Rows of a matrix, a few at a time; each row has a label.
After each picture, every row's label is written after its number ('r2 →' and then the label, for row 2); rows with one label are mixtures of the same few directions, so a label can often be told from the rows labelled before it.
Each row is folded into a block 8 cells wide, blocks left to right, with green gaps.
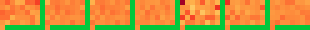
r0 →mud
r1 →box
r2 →box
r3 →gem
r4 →box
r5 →box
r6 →mud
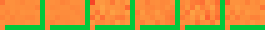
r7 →box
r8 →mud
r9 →box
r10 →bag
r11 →gem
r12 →box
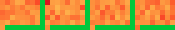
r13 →mud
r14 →box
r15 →gem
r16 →gem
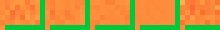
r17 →gem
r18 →bag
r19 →mud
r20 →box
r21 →box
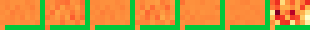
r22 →gem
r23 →gem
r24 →gem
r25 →gem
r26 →box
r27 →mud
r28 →bag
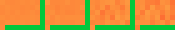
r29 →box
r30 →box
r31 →gem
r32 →gem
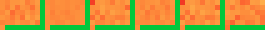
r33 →gem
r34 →bag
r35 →box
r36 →gem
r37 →box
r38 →mud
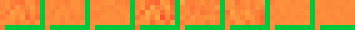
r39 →gem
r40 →gem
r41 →mud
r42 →gem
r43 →box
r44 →bag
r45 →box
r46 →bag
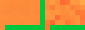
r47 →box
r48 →mud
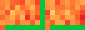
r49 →gem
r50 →bag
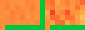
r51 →gem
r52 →bag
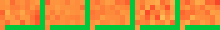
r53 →bag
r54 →box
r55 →mud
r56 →gem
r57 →mud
